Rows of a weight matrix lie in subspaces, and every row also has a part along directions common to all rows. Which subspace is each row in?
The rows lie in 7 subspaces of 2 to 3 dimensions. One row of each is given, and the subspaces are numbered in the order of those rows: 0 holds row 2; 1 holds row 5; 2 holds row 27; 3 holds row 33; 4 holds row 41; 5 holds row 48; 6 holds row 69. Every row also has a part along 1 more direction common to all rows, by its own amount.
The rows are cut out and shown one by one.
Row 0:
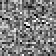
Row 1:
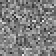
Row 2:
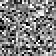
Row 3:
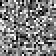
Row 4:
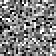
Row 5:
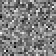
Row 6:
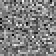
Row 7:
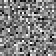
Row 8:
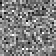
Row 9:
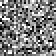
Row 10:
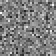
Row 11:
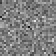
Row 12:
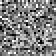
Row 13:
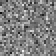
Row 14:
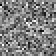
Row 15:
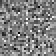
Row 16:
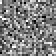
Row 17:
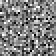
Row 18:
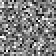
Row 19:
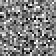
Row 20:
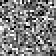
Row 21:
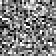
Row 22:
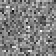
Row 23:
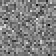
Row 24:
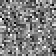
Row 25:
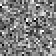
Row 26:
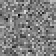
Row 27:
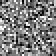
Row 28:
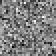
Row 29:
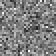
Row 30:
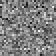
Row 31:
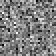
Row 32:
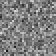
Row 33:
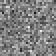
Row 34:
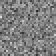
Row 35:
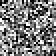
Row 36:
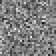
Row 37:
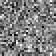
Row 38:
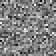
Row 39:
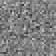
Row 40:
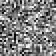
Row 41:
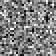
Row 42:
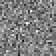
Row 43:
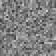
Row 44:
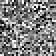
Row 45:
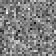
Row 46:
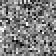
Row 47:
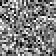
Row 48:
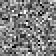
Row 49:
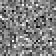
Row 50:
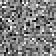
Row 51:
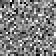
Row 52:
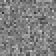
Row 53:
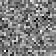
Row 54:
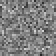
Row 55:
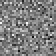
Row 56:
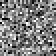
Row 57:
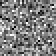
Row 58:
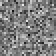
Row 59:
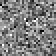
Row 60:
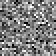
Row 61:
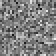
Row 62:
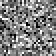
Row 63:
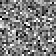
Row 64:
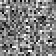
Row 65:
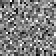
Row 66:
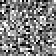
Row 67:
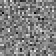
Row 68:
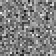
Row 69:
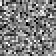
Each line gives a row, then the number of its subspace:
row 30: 6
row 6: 2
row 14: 6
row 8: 6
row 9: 2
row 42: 2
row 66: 3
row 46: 0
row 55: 2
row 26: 5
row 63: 0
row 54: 6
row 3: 5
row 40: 2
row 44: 6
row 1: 6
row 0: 0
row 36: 0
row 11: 0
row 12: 6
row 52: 3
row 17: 4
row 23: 6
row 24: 3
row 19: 4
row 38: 2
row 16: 0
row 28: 0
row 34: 1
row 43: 5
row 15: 4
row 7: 3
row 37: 2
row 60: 0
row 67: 3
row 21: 0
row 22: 3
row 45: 0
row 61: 5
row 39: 5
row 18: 1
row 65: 1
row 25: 6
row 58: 5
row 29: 2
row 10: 4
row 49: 4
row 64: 3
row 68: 4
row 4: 5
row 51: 1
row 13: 4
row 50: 5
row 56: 2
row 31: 3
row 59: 6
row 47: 2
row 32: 1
